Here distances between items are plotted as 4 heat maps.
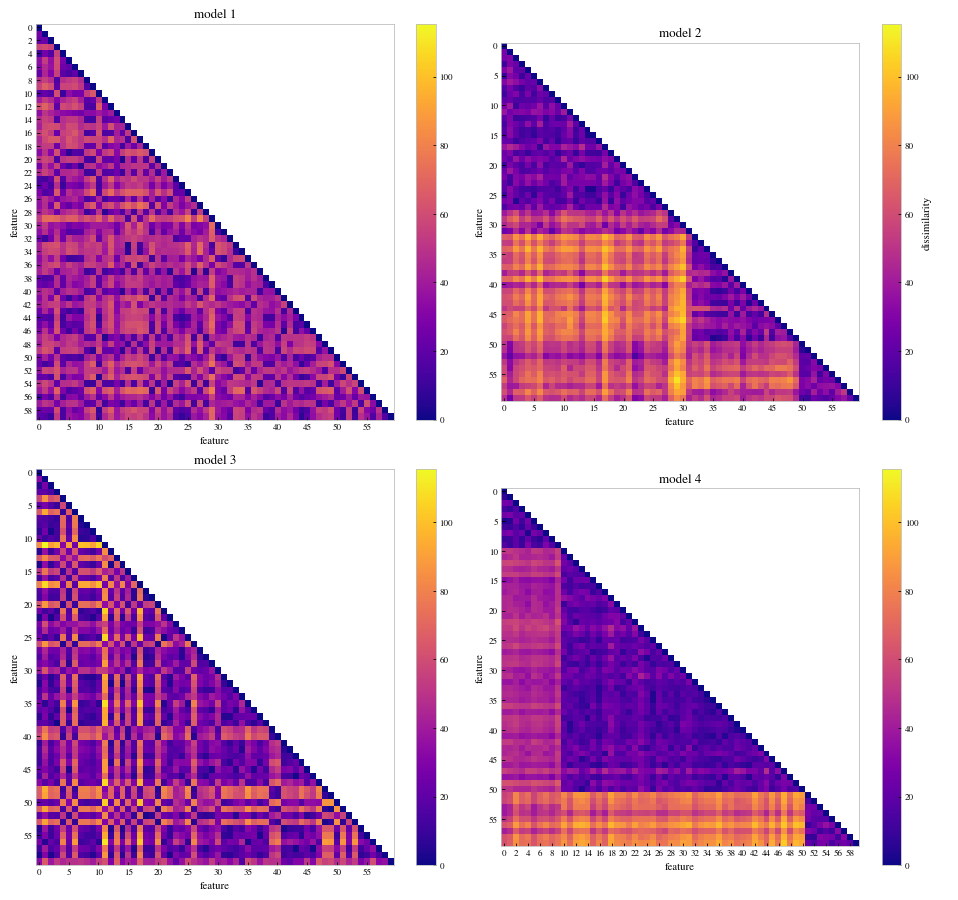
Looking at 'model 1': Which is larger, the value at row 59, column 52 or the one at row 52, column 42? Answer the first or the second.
the first
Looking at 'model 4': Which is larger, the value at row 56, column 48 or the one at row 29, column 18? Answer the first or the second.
the first
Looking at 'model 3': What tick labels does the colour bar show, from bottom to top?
0, 20, 40, 60, 80, 100
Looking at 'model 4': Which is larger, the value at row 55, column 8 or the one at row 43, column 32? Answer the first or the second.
the first
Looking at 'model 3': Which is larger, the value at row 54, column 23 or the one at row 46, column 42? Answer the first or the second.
the first
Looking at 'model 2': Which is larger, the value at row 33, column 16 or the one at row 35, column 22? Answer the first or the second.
the first
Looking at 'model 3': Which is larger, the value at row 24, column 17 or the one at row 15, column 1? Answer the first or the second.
the second
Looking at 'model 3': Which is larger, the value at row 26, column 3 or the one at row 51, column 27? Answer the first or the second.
the first
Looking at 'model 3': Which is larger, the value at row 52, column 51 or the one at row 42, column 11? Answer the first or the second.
the second
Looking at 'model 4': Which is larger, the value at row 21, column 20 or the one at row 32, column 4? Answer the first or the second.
the second
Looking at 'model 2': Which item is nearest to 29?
28
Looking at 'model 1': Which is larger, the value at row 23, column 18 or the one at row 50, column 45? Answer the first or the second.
the first
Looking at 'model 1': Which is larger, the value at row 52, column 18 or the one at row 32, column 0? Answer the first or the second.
the first
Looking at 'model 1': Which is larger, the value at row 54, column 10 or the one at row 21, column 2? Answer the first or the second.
the first
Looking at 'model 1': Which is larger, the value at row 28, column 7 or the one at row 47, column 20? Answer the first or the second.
the first
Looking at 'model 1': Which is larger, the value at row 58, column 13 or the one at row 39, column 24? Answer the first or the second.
the first
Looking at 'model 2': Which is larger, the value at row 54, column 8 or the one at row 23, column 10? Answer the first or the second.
the first
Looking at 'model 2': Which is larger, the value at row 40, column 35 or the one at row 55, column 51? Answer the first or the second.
the first
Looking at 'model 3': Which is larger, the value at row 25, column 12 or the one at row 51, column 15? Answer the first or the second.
the first
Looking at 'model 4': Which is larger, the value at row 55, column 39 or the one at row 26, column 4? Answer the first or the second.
the first
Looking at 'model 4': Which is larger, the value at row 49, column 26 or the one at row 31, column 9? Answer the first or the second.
the second
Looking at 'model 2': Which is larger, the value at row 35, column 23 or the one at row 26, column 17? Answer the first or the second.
the first
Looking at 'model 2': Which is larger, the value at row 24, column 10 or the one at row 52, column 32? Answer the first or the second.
the second
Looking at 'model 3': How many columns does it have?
60
